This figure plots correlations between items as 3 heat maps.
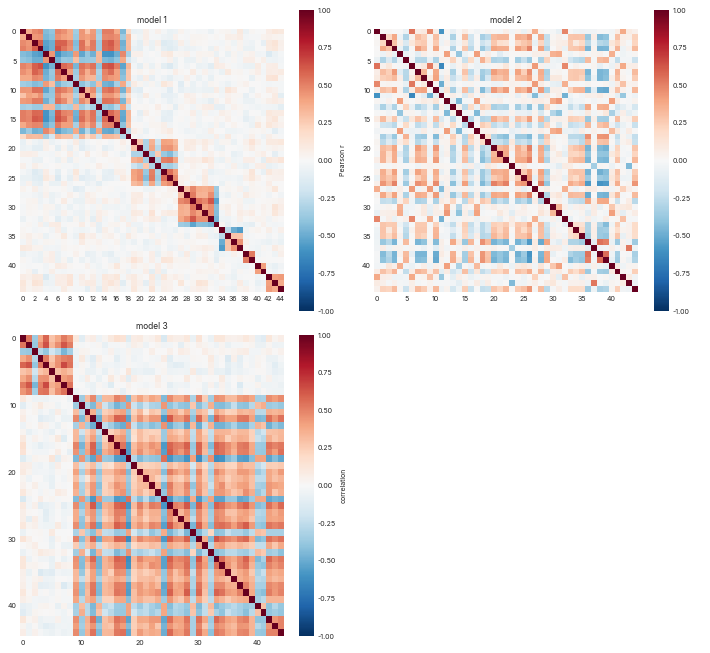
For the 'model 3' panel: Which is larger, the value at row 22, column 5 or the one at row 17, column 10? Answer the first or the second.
the first
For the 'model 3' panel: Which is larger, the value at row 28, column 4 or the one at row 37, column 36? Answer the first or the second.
the second
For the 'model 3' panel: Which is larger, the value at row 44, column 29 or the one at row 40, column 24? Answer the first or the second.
the second
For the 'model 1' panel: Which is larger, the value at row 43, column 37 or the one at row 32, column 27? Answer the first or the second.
the second
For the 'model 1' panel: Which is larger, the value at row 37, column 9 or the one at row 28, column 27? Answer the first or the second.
the second
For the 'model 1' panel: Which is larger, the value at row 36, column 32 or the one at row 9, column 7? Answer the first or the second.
the first
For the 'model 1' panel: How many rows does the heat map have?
45
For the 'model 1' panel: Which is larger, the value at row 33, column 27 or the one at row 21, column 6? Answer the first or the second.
the second
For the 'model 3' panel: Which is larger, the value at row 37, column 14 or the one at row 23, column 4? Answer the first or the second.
the first
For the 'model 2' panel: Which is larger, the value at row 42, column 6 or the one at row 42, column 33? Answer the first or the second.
the first
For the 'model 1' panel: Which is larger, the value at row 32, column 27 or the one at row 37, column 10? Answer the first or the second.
the first
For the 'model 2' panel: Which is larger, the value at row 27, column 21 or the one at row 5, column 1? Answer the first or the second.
the first
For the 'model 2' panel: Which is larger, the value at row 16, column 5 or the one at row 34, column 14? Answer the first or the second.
the first
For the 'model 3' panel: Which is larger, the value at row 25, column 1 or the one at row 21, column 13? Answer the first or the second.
the first
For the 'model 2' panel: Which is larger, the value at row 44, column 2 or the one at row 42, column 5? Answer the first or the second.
the first
